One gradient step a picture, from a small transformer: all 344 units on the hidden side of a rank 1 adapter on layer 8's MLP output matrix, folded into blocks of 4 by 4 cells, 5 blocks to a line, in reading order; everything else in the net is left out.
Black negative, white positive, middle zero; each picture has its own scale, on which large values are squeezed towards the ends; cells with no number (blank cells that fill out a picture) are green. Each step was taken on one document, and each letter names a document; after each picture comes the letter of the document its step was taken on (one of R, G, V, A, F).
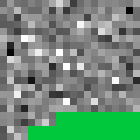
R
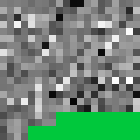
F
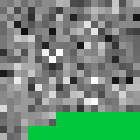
R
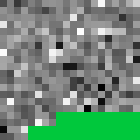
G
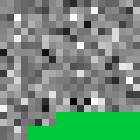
F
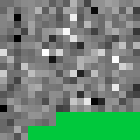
F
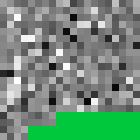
R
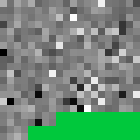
G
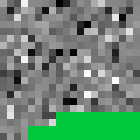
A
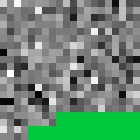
G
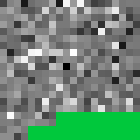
A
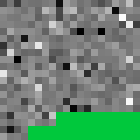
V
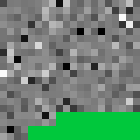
V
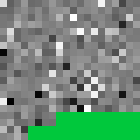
G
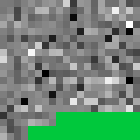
R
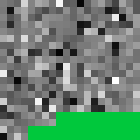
A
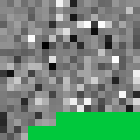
F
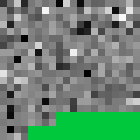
A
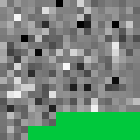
A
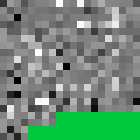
A
